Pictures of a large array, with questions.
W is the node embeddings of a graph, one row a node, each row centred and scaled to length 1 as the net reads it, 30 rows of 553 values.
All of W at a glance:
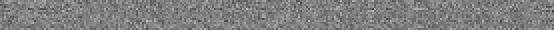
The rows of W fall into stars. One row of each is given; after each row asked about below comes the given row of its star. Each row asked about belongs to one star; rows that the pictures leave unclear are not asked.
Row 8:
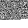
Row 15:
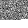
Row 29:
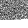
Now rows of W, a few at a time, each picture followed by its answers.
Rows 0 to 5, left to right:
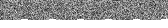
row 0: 29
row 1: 29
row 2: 15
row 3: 29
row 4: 15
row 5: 29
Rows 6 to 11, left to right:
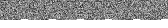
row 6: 15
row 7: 15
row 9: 8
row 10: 15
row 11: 29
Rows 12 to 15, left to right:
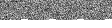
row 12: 8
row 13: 29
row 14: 29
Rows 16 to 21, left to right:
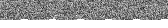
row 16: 15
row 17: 29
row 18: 8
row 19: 15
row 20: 15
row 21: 15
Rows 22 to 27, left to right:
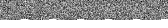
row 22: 15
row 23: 29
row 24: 15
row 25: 8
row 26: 8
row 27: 8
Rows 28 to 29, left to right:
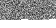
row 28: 29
